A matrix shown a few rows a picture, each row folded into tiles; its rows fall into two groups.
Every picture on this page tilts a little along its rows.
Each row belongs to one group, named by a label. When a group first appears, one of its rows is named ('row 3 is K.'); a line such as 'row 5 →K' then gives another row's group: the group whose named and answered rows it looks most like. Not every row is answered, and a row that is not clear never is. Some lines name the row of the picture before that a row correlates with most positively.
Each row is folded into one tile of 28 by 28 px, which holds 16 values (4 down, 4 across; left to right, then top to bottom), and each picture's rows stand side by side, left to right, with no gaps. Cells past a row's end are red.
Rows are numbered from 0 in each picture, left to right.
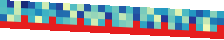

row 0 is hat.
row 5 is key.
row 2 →key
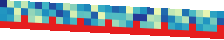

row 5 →hat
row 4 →hat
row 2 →key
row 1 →hat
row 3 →key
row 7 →key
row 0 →key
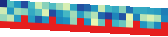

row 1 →key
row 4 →key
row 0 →hat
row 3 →hat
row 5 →hat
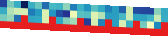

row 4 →hat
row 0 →hat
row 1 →key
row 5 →hat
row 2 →key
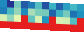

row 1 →hat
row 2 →hat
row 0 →hat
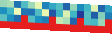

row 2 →hat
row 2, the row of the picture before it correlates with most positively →2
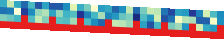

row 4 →hat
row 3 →key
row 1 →hat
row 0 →key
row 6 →hat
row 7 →key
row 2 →hat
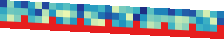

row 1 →key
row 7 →key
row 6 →hat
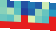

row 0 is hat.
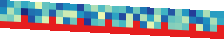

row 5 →hat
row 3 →key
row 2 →hat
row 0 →hat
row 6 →hat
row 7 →key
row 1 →key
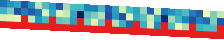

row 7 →key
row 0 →hat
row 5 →hat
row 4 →key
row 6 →hat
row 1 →key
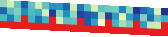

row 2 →hat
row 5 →hat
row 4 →hat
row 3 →key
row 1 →key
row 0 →key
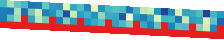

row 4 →key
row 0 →key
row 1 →hat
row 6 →key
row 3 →key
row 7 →hat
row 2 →key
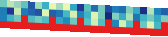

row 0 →key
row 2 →key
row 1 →key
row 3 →hat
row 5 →hat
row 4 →hat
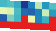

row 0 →hat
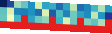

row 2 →hat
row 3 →hat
